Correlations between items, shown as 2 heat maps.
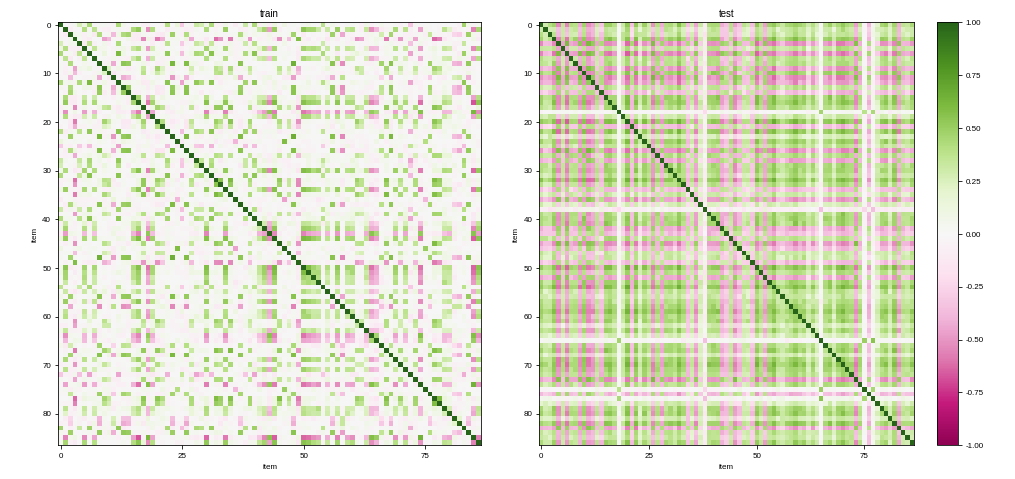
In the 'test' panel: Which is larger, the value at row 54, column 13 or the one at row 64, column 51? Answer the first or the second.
the first
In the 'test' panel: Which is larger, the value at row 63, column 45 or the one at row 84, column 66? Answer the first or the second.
the second
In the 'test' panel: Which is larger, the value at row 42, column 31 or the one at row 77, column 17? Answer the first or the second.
the second
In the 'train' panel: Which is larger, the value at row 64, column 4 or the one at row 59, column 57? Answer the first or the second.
the second
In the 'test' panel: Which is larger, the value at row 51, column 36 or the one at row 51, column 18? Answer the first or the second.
the second
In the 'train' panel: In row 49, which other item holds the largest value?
3
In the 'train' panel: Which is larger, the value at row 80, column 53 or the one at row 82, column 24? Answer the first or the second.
the first
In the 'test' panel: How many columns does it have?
87
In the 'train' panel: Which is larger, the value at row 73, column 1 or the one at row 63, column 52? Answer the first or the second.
the second
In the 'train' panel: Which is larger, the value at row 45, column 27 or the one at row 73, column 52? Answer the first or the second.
the first
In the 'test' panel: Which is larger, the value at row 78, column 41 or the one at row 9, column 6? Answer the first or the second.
the second
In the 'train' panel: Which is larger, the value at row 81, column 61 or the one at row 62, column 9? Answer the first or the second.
the second
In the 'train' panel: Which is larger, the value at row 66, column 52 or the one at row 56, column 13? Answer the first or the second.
the second
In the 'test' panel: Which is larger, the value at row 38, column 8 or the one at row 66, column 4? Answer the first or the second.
the first
